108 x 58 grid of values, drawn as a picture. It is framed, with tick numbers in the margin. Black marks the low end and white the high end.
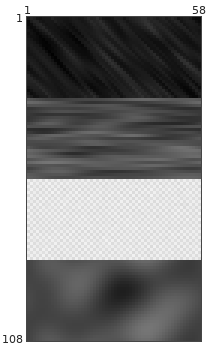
It is made of 4 by 1 panels. Panel 1,1: very low, slanting down to the right, faint in contrast. Panel 2,1: low, streaked across. Panel 3,1: very high, checkered, faint in contrast. Panel 4,1: low, smooth.
